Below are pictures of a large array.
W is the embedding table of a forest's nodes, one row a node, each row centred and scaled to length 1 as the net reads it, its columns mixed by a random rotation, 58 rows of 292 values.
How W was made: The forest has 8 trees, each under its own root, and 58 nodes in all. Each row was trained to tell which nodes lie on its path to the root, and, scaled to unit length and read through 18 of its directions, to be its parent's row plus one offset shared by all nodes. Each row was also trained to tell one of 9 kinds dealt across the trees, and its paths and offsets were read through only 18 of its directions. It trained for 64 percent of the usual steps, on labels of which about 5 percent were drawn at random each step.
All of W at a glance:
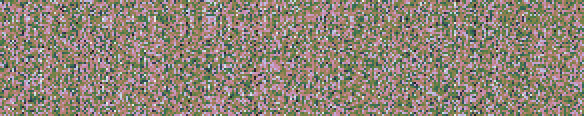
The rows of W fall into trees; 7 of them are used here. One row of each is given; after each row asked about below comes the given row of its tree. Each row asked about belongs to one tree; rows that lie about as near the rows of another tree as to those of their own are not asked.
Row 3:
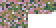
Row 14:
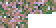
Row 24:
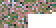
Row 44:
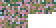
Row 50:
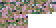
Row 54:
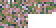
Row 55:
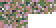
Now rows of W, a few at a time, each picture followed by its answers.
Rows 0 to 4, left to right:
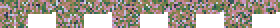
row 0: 14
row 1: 54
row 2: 44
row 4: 14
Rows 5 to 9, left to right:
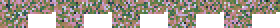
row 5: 3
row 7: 55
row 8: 14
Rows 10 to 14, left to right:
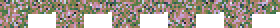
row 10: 14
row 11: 54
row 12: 44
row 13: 50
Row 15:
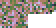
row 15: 14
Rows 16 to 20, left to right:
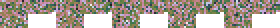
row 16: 3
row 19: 44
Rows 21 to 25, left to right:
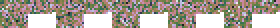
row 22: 55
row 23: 50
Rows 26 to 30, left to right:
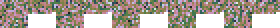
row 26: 3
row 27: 55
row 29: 14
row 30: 44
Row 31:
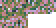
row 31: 55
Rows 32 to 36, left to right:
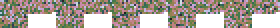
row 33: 44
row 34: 55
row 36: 55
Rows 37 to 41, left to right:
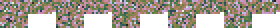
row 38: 50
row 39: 24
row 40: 44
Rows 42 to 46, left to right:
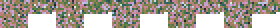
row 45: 44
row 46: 14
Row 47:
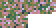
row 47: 55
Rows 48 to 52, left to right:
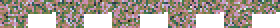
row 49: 50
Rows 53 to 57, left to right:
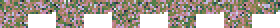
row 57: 54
